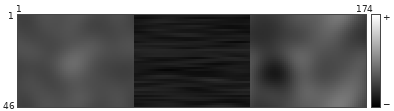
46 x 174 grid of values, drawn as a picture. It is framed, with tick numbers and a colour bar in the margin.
It is made of 1 by 3 panels. Panel 1,1: low, smooth, faint in contrast. Panel 1,2: very low, streaked across, faint in contrast. Panel 1,3: low, smooth.
